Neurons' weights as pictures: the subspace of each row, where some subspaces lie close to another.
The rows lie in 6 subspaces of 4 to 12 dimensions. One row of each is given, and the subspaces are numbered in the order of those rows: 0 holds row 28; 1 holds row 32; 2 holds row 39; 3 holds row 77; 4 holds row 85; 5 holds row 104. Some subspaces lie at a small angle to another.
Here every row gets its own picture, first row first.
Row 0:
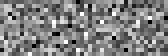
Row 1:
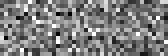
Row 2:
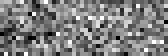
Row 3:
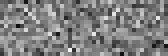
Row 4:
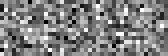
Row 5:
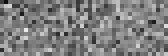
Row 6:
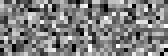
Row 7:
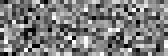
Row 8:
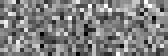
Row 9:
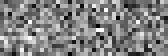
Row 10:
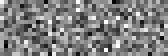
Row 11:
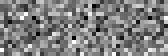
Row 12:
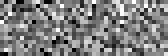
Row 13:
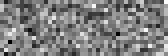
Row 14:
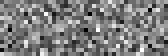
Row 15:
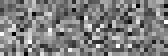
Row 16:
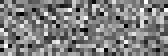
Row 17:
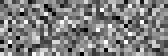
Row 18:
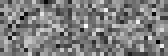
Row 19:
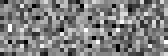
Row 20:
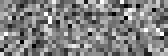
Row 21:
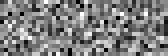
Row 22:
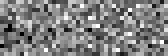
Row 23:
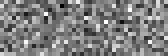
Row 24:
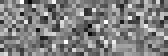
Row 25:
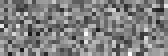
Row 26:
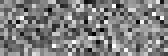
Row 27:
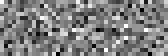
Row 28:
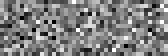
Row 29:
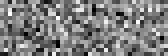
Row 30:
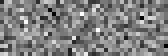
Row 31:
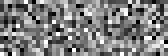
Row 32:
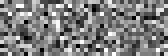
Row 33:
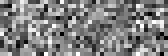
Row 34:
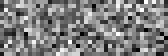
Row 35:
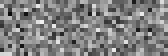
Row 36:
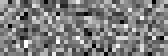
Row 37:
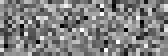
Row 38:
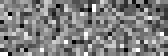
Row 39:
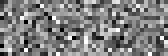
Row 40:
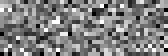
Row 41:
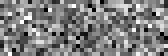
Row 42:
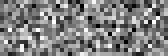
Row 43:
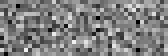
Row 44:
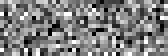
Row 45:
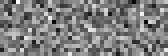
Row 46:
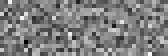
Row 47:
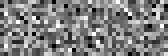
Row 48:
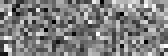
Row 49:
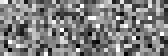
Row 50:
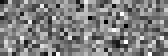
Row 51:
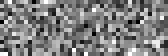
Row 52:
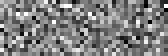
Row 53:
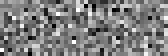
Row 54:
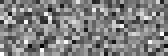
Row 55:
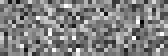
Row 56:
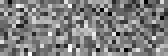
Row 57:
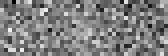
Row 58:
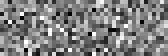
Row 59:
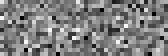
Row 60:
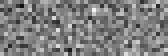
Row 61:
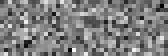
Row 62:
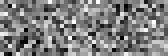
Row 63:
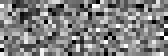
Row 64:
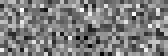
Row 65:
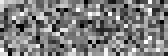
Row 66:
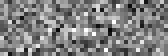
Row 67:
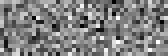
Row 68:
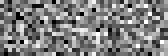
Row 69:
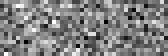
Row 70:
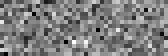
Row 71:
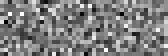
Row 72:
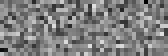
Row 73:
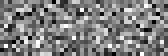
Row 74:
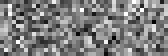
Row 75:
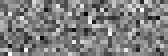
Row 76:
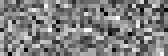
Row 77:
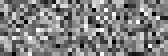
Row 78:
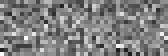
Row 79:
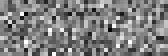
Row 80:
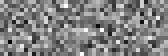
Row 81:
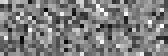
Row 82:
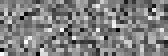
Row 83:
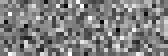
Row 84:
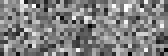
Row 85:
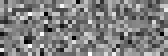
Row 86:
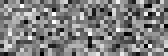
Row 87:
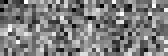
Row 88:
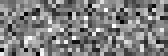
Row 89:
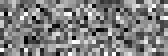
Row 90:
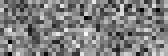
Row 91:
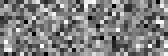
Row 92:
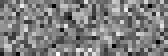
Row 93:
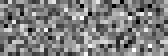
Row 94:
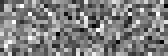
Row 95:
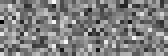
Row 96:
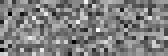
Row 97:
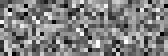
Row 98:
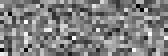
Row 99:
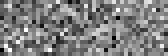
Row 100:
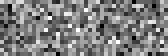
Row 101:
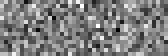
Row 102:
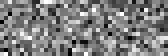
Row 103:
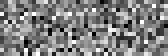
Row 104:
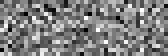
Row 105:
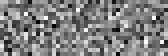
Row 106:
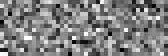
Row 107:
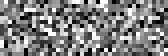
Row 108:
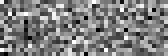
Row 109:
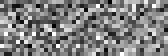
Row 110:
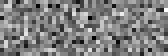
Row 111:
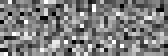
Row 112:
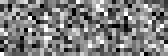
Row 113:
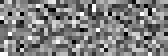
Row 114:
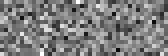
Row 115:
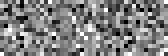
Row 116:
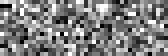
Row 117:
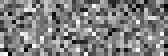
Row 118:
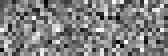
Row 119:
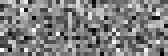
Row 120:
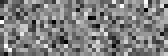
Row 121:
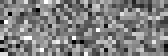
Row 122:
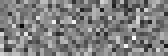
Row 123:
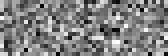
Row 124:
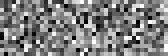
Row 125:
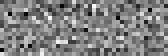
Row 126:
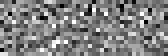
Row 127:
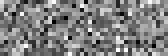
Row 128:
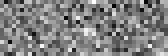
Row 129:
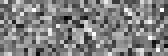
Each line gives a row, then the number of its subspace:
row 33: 4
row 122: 0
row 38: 1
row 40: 0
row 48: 4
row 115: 0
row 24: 0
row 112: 4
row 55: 0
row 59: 2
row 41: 4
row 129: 4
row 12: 1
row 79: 5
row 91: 2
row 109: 0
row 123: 2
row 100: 0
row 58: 5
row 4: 4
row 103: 5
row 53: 4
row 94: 0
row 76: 0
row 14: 5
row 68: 0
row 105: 4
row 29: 0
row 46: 2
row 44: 5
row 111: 1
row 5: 4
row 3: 4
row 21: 5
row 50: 2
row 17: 5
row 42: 3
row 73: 0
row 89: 5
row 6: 4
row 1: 4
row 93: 0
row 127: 4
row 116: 4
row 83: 3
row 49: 1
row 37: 0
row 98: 2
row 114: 4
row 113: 0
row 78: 4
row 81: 4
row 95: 0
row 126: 1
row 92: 0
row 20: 4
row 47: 0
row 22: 0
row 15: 0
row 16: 1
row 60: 0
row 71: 5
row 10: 0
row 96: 5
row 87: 0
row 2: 0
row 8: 4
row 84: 0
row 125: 1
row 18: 3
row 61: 2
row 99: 4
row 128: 1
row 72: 4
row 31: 4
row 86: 0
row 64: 4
